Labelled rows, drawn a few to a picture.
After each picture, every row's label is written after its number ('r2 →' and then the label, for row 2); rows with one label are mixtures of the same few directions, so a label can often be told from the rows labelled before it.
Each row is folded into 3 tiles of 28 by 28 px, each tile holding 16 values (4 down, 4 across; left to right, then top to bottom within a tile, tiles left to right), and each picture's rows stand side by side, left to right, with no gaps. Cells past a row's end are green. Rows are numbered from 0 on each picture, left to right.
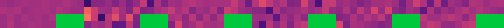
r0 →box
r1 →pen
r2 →box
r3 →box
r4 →box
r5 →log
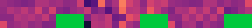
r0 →box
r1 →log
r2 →box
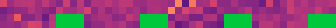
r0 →pen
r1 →log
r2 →log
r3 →log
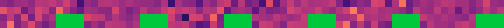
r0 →box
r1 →pen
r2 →pen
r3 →log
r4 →box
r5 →box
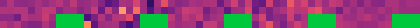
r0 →pen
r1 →box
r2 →box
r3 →log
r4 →log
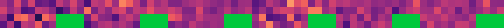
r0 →log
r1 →log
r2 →pen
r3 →log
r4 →box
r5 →box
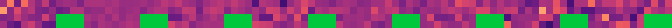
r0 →log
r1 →box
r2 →pen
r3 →pen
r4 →box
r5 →log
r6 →box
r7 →pen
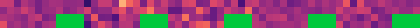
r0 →log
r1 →log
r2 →pen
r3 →log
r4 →log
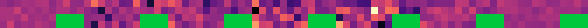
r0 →box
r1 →box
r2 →log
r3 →log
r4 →box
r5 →box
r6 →pen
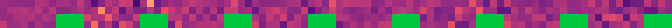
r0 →box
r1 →box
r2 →box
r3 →box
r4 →box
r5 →box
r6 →log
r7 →log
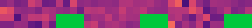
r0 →pen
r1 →box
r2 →log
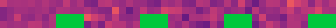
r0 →pen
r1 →pen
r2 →pen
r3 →log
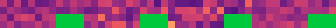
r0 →log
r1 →pen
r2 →box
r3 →pen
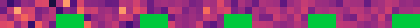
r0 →box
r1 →box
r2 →box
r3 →pen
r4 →pen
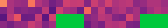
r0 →pen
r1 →log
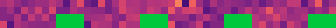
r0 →box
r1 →log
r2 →log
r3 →box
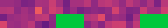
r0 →box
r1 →pen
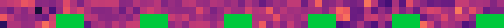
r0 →box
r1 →box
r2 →pen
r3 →box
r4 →pen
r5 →box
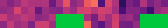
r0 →box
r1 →log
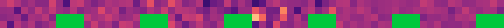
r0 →box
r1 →box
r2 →log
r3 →pen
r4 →log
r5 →pen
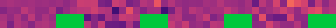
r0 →box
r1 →pen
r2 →log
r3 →log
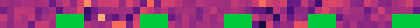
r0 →box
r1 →pen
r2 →pen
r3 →box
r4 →pen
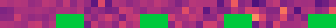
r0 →pen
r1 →log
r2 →box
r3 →pen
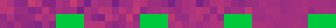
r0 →pen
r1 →pen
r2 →pen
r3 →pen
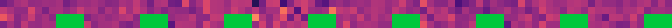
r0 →pen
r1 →box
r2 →log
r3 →pen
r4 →box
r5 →log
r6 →log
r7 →pen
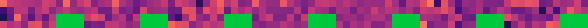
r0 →pen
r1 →pen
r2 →pen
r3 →pen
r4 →box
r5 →log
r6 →box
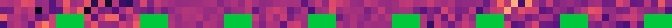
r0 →box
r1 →log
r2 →box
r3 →box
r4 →pen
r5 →box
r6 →log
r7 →pen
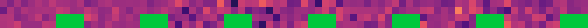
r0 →log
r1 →pen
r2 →box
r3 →box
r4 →pen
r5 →box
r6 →log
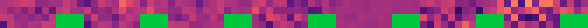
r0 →box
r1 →log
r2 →pen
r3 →log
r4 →pen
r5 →box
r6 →log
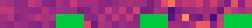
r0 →pen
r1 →box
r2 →pen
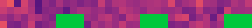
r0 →log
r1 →log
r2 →pen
